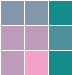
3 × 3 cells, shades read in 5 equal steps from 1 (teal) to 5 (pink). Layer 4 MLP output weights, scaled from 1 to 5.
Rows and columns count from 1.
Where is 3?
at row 1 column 1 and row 1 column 2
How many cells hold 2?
1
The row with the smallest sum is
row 1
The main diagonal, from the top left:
3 4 1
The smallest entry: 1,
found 2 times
